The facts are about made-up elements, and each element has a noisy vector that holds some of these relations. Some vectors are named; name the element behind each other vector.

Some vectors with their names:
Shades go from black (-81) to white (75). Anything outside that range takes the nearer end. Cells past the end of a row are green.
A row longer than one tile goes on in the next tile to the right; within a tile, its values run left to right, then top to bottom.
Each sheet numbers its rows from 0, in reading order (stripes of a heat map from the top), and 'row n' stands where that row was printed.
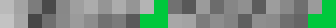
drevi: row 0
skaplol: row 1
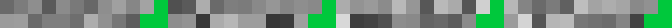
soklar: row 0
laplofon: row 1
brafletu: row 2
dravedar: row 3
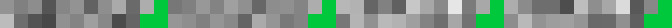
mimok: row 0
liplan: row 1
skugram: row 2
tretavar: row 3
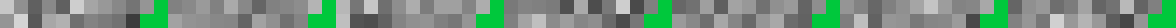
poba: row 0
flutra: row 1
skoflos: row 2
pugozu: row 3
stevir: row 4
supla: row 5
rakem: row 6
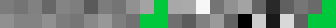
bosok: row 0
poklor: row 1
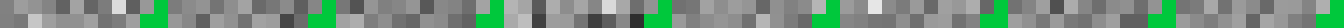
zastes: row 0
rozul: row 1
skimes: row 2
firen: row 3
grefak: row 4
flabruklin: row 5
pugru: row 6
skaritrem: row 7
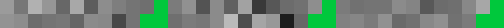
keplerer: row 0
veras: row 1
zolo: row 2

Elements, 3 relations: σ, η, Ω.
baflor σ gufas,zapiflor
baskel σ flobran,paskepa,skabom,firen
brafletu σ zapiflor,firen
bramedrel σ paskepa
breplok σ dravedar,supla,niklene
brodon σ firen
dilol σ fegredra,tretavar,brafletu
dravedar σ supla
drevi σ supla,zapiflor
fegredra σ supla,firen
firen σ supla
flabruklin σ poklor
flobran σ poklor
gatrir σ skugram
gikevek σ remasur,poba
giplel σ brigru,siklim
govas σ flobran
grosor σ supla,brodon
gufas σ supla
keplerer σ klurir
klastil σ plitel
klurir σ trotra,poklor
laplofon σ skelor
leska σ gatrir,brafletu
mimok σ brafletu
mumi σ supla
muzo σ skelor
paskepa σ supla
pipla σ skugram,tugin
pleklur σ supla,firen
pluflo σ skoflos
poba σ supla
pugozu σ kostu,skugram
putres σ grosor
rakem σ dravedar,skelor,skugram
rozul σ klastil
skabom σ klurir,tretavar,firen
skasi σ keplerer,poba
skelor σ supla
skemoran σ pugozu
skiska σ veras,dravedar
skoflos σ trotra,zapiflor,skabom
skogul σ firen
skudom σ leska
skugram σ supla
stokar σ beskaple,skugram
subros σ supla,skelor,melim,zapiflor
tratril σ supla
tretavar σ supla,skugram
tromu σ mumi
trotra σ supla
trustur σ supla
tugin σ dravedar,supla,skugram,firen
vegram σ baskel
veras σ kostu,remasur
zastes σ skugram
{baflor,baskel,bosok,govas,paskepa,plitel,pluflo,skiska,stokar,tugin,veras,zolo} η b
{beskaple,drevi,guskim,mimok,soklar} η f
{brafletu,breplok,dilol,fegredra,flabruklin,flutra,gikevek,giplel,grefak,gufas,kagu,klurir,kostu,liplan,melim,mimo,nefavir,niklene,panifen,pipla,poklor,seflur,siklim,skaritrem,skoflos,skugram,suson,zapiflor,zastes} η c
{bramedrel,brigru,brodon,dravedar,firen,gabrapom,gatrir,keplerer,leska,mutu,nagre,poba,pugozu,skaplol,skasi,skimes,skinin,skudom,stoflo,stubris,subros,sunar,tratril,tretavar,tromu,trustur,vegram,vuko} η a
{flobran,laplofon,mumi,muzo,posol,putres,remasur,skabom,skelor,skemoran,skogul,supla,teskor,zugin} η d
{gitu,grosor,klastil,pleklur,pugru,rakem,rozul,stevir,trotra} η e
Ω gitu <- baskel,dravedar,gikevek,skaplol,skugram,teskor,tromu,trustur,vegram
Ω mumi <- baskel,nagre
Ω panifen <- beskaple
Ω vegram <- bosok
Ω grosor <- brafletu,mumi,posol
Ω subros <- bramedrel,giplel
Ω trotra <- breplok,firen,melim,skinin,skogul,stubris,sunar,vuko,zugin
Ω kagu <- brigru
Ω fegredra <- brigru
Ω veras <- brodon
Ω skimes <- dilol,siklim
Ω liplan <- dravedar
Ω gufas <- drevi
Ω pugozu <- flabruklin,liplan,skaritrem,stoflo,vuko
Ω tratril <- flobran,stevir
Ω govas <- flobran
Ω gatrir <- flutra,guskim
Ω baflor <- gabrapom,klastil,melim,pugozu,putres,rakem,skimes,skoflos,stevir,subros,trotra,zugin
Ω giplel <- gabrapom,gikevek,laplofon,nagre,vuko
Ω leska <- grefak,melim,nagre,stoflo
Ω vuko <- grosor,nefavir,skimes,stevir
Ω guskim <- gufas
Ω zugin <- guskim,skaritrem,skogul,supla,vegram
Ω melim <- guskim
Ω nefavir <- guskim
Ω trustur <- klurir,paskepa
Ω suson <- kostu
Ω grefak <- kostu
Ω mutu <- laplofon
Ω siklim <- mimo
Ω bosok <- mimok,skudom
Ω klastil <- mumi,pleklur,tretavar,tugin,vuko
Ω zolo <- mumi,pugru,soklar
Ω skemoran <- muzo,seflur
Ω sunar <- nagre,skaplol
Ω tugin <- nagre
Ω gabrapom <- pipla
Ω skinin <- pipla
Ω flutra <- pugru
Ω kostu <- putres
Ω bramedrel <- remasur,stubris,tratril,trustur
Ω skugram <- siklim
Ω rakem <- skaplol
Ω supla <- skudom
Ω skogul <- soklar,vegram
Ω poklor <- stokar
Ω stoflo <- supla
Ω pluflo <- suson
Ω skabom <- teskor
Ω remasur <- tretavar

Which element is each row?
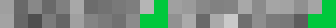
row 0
baflor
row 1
breplok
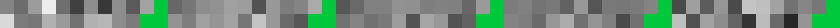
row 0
kagu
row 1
kostu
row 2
remasur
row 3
skiska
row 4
skemoran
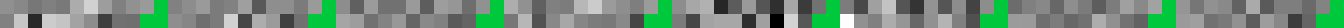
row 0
skelor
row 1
gikevek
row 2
tromu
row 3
mumi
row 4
stokar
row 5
brigru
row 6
guskim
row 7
skasi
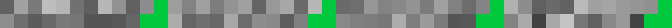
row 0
skogul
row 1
dilol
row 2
putres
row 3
paskepa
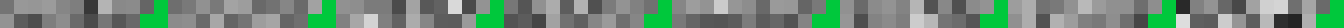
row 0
baskel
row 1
gitu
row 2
gatrir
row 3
govas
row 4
skabom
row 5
pluflo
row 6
grosor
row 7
muzo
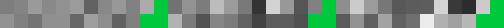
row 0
giplel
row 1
brodon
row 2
panifen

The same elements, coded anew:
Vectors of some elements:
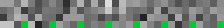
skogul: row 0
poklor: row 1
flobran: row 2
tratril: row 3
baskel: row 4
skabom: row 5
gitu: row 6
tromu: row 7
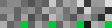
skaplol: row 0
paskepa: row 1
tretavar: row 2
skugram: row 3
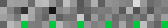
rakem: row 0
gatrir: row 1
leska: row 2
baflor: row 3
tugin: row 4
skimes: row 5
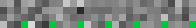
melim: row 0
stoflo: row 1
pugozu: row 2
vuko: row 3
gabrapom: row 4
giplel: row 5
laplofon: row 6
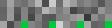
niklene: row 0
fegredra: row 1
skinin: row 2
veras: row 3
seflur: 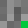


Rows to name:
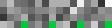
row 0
brafletu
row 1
drevi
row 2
firen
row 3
trotra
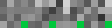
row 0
skasi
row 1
zastes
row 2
mimok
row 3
dravedar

